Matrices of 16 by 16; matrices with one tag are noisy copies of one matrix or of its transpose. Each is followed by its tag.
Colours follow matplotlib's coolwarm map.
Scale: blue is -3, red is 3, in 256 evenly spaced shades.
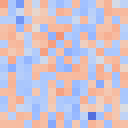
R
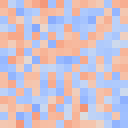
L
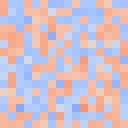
R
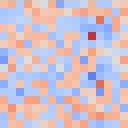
R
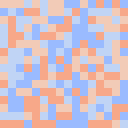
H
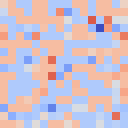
L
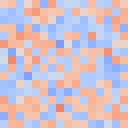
R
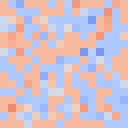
L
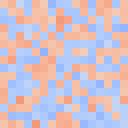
L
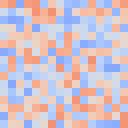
R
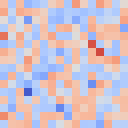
H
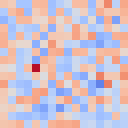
L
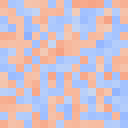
L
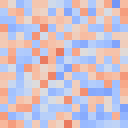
L
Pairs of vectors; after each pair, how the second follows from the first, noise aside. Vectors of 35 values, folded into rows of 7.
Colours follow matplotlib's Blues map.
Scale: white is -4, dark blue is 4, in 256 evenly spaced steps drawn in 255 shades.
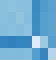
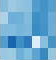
copied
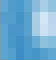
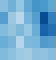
negated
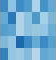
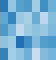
copied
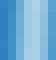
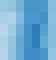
negated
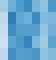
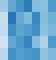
copied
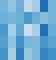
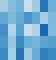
copied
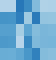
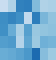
copied
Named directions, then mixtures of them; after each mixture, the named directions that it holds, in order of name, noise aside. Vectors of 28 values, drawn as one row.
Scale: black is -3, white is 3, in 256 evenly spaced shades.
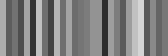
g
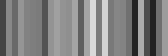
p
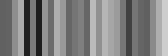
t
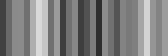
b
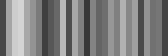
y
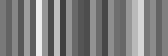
b, g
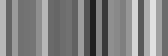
p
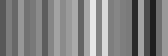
p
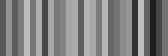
p, t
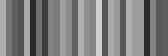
b, g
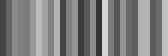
b, p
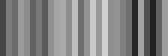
p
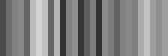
b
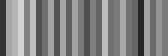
g, y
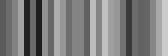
t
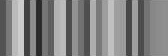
t, y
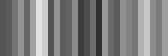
b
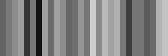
t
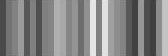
p, t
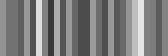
b, g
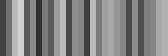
t, y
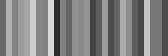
g, t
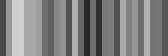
b, y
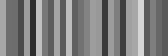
g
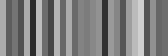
g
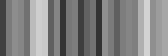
b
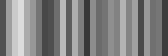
y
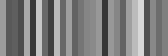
g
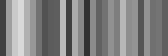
y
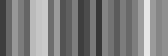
b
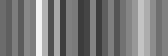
b, g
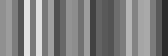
t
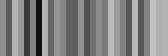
p, t
